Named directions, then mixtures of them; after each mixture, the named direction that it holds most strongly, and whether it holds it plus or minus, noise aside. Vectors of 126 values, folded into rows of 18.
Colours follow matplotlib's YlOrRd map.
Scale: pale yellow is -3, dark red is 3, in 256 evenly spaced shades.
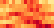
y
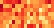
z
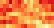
y, minus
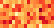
z, minus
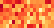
z, plus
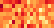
z, plus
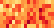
z, minus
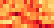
y, plus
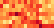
y, plus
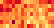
z, plus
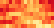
y, minus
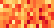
z, minus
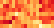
y, minus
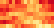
y, minus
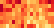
z, plus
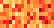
z, minus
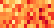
z, minus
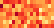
z, plus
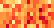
z, minus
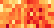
z, minus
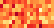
z, plus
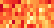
z, plus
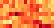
y, plus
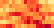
y, plus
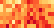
z, minus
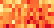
z, minus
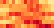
y, plus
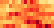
y, plus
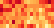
z, plus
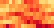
y, plus
